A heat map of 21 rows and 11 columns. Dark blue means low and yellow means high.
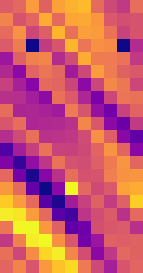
Mirror symmetry: none. Slope: none. Grain: diagonal, down to the right. Lone odd cells: 3, 1 higher and 2 lower than their neighbours. Ninth with the highest average: bottom left.
